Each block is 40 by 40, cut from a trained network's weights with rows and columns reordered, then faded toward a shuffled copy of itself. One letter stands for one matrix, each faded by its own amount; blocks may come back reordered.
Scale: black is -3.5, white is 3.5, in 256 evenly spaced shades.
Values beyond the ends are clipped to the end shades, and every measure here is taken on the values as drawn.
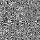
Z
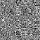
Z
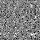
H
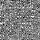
H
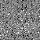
H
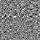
Z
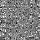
H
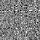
Z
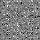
H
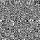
Z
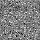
H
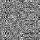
Z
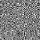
Z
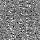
H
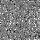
H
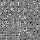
H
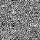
Z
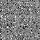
H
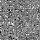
H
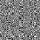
Z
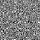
Z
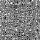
H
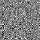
Z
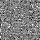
H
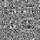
Z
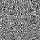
Z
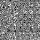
H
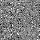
H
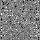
H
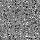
H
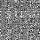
H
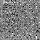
H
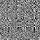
Z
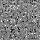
H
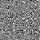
Z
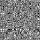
Z
